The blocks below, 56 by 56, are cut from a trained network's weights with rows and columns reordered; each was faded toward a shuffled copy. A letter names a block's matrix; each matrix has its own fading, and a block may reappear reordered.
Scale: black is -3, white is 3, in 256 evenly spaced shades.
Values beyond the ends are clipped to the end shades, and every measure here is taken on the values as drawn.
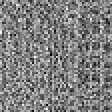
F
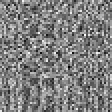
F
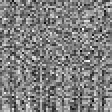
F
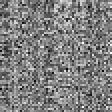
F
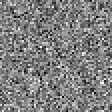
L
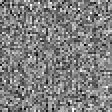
L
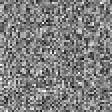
F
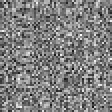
F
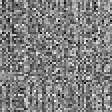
F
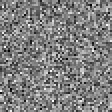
L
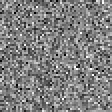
L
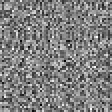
F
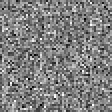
L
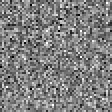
L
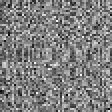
F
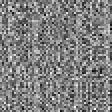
F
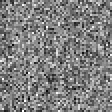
L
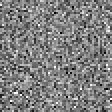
L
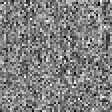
L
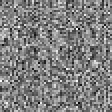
F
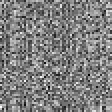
F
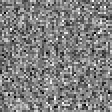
L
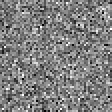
L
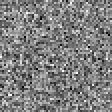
L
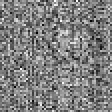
F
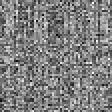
F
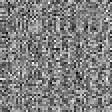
F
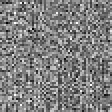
F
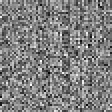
F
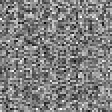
F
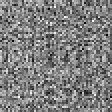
F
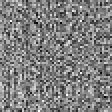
F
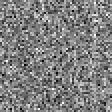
L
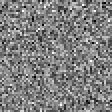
L
